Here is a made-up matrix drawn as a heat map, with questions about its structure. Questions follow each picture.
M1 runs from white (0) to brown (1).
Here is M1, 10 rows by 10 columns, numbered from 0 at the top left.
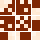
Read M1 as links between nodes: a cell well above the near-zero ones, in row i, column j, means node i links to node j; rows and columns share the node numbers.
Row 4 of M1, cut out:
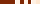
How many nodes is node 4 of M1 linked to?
6
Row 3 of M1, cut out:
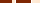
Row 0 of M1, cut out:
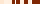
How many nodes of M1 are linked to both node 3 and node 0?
2
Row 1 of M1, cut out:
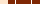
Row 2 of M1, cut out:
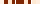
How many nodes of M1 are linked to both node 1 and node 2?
4
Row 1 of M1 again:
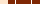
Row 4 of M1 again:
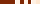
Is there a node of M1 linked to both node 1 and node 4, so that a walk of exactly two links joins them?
yes
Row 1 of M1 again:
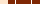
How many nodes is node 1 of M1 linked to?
8
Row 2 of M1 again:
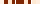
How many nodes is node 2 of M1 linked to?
5
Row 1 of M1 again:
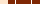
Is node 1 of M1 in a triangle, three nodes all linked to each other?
yes
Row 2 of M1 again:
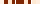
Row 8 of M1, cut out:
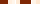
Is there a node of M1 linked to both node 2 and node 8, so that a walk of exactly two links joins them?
yes
